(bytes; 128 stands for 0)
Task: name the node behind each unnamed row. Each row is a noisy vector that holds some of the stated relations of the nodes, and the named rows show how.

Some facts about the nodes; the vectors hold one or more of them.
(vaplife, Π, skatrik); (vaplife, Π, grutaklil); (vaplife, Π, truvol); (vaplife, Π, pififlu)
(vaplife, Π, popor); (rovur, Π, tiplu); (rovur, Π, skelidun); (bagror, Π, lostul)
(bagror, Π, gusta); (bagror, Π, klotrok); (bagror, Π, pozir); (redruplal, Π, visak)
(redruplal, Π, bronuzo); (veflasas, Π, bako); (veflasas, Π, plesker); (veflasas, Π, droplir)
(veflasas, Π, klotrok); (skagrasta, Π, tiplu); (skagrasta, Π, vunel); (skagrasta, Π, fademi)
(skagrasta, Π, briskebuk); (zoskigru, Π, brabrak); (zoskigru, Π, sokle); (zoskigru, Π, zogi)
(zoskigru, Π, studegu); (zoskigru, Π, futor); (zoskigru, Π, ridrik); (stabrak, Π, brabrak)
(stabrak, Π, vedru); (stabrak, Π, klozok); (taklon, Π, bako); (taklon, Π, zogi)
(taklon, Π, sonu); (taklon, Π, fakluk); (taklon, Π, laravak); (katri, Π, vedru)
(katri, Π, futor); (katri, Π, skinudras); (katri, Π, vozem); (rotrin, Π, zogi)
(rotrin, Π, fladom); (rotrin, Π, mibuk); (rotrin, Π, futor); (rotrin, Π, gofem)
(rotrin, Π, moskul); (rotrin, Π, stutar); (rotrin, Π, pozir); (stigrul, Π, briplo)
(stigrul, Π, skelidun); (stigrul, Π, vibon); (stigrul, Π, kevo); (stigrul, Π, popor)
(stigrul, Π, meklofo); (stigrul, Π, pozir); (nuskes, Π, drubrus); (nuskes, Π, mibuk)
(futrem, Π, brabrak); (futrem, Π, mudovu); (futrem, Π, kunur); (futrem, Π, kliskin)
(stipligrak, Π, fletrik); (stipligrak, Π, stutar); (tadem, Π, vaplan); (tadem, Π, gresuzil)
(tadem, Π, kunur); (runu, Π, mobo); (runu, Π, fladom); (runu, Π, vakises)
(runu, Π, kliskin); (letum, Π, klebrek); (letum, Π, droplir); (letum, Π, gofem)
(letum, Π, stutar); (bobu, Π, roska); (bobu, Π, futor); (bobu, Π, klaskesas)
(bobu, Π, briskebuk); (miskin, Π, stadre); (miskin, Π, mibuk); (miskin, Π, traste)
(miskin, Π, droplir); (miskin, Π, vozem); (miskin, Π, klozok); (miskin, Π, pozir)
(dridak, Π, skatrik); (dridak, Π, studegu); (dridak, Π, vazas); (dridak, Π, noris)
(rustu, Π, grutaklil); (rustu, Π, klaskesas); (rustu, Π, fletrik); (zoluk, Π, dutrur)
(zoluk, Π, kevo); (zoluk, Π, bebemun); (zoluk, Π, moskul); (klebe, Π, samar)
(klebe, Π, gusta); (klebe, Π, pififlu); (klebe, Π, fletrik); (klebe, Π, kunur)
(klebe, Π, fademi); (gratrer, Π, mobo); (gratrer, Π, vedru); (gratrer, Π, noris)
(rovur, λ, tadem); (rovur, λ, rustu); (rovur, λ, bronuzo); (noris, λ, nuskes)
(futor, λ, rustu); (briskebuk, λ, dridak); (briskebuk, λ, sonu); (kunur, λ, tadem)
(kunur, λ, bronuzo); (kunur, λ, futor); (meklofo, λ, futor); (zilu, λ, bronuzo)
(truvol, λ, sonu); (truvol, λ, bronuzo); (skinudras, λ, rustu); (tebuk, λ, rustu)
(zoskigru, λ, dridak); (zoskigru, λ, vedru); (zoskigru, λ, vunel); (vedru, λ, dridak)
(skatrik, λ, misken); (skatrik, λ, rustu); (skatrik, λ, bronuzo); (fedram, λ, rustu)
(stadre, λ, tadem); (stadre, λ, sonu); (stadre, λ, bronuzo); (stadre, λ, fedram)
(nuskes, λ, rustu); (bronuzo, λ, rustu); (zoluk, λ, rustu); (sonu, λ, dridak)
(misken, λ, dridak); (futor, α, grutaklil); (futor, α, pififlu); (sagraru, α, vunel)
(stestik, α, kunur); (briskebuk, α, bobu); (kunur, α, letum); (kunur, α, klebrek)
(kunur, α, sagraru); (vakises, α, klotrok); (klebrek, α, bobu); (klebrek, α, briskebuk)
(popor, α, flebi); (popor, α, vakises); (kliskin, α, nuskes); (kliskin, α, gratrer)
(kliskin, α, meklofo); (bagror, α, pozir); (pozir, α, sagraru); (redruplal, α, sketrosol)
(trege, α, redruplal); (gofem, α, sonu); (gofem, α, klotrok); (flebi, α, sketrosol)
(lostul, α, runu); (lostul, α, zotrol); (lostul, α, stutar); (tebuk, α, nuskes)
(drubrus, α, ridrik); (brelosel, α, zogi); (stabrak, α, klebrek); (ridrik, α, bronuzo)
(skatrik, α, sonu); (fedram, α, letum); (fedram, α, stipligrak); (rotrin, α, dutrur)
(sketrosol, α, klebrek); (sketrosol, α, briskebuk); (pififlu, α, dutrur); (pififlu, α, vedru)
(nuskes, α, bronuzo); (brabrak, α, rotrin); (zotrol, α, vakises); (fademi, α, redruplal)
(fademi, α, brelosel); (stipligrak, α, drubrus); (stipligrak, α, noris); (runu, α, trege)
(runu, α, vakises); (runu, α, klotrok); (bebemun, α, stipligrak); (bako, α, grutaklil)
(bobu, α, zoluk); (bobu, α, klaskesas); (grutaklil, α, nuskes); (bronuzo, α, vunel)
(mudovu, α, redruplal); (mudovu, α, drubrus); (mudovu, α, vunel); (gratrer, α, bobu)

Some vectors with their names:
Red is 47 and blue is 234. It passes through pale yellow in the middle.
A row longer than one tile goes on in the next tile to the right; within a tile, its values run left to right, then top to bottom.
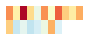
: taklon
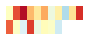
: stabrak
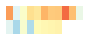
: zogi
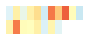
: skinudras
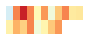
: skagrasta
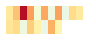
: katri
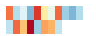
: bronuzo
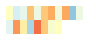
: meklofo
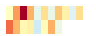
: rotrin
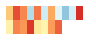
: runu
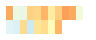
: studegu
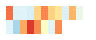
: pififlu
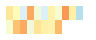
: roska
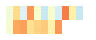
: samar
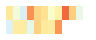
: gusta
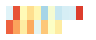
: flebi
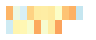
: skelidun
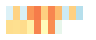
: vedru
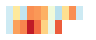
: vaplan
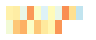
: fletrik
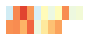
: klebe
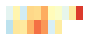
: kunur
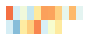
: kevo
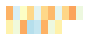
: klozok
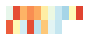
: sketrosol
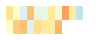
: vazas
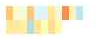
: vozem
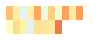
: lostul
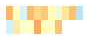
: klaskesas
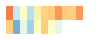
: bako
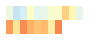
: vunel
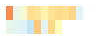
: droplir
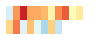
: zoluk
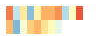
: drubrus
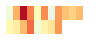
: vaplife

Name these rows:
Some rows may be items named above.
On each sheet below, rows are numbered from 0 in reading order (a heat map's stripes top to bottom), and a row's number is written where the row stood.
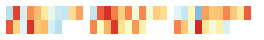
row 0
briskebuk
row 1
dridak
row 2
tebuk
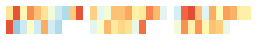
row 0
klebrek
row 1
tiplu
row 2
rovur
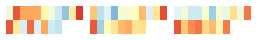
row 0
sketrosol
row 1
ridrik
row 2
mudovu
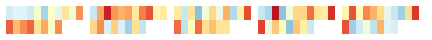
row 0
mudovu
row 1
zoluk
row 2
sagraru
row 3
nuskes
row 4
klebrek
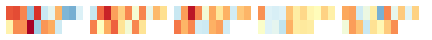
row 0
redruplal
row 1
dridak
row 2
zoskigru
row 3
bebemun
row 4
klotrok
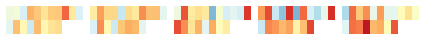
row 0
noris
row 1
zilu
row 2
flebi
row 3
vakises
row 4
tadem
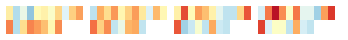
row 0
grutaklil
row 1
misken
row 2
klebrek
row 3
gratrer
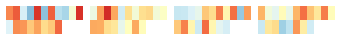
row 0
vakises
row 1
stigrul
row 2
futor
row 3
stadre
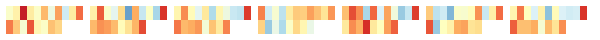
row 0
stipligrak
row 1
zotrol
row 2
trege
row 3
bako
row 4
runu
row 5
ridrik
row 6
trege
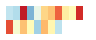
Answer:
nuskes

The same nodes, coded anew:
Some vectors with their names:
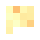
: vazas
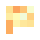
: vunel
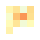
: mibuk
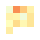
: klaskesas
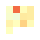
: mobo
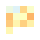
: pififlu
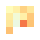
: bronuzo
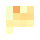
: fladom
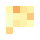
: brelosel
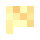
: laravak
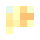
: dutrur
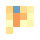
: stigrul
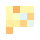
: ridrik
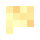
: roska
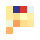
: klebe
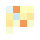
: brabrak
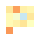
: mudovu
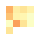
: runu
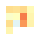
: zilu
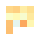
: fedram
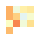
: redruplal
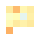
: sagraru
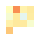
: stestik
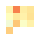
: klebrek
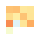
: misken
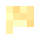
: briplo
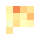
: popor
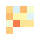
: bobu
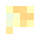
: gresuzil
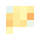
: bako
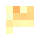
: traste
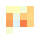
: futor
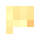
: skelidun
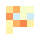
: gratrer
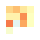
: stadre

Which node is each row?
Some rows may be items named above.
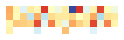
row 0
katri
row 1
vedru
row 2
klebe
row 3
vedru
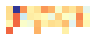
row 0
stipligrak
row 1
vunel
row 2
truvol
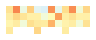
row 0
zogi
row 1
grutaklil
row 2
zogi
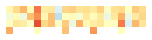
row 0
fademi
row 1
zoskigru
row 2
fedram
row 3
drubrus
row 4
tebuk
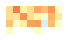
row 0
sonu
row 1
skatrik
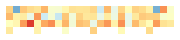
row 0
tadem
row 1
gratrer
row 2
meklofo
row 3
futrem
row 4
tebuk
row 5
vaplife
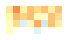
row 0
klotrok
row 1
skinudras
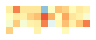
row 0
klebrek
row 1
veflasas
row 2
dridak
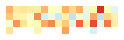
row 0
runu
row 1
gratrer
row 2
kunur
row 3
vedru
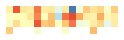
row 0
sketrosol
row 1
zoskigru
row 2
rotrin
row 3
pozir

